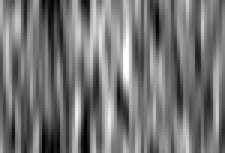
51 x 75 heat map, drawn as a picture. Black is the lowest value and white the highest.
Grain: streaks running down. Histogram: bell-shaped. Slope: none. Ninth with the lowest average: bottom left.
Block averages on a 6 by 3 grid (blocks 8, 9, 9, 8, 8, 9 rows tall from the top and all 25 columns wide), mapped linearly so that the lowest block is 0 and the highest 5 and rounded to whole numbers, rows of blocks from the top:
1 4 2 / 2 5 2 / 2 4 2 / 2 3 2 / 1 3 2 / 0 3 3
